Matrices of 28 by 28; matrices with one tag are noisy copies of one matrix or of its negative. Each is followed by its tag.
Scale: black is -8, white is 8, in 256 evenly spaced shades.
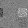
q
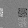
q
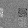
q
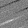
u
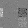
q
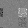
q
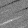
u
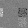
q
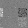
q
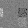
q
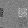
q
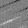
u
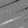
u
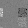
q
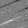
u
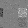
q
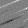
u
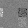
q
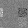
q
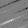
u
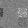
q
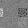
q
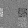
q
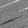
u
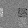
q
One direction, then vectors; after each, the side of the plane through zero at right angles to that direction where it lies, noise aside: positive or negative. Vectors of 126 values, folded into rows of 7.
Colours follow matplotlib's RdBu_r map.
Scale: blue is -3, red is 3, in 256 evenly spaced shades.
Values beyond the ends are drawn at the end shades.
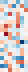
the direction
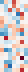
negative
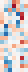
negative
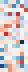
positive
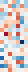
positive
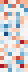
negative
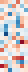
negative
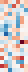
negative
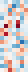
positive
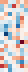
negative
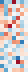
positive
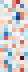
negative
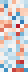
positive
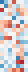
positive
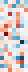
positive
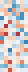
positive
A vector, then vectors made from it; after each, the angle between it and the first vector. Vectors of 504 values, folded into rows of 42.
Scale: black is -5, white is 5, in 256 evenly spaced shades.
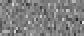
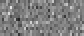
orthogonal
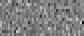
nearly opposite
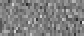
nearly parallel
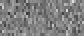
partly aligned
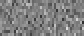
nearly opposite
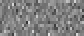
partly aligned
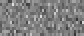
nearly parallel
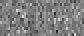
partly opposed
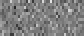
orthogonal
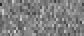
partly aligned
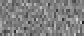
nearly opposite
